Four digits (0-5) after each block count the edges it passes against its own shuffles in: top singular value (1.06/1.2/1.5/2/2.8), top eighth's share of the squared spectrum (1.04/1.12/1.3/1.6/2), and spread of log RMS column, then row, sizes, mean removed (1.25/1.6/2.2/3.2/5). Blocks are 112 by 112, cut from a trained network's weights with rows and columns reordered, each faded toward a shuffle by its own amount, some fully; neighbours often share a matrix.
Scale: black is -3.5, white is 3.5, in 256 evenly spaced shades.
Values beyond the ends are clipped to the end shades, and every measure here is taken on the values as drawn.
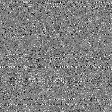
4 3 0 3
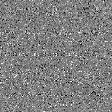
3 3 1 2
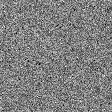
0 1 0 0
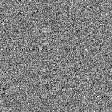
3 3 0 2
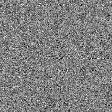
3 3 1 2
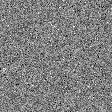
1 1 0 0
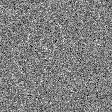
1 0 0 0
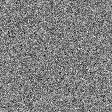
0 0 0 0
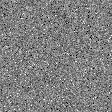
1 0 0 0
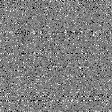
4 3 0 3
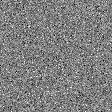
0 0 0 0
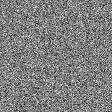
2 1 0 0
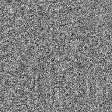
3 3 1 1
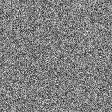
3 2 0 0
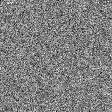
2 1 0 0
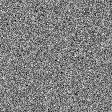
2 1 0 0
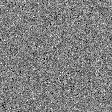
1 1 0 0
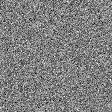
0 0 0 0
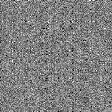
3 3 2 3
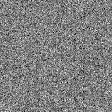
3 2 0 1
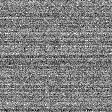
4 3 0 2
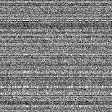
5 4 2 3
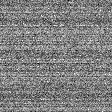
4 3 0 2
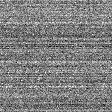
4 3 1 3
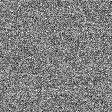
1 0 0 0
